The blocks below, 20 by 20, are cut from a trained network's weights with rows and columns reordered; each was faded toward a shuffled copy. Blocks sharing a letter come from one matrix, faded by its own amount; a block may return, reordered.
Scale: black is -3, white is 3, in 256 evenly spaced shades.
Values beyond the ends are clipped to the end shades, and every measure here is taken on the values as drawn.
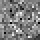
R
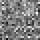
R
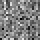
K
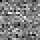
R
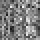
K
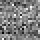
R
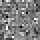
R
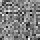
K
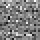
R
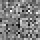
K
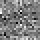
R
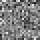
K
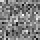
R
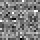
R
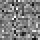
R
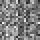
K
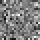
K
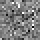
R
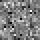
R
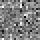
R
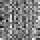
K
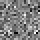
K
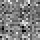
R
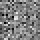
K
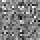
R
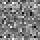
R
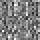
K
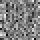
K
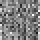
K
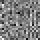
K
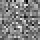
R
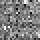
R
